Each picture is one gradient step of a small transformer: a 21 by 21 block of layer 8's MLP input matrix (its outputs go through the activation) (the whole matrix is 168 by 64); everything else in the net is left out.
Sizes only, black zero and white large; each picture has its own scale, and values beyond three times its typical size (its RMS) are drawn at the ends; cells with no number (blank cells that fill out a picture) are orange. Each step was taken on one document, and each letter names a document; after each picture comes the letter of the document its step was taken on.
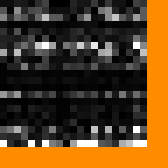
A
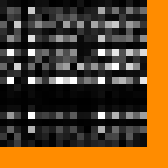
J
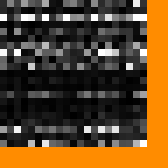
A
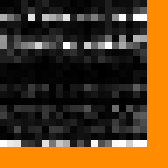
A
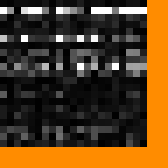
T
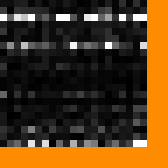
A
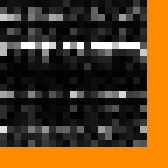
A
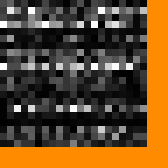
J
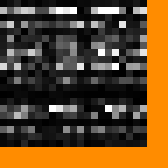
J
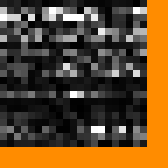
T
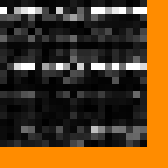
T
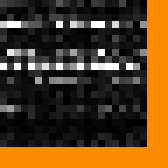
J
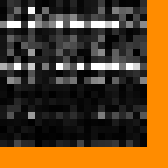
J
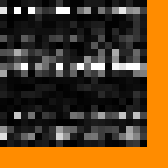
T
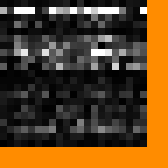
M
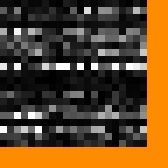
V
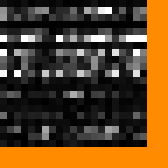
T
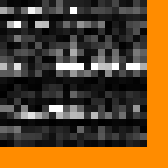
V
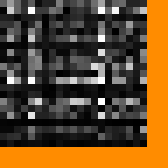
J
